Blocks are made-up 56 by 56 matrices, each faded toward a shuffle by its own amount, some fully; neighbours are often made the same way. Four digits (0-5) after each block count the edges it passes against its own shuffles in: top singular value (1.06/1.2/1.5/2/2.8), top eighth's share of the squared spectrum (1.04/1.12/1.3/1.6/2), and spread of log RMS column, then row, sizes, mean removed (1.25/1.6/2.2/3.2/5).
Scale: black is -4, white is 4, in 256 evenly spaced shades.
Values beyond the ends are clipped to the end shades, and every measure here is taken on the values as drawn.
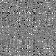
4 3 1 2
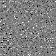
3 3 0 1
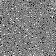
1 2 0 0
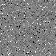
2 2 0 0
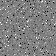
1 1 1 0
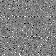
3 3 0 1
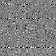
4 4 1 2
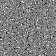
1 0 0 0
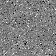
0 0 0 0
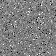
0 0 0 0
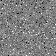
0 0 0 0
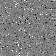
1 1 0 0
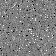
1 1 0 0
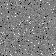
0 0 0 0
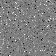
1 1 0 0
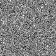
0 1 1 0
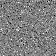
0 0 0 0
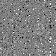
3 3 1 1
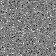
2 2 0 0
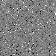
2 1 1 0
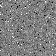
2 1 0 0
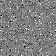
2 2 1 0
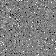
2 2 0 0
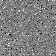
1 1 0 0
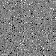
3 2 0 0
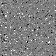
2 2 1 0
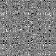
4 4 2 2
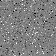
0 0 0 0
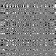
4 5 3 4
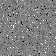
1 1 0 0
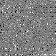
3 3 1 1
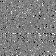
3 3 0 1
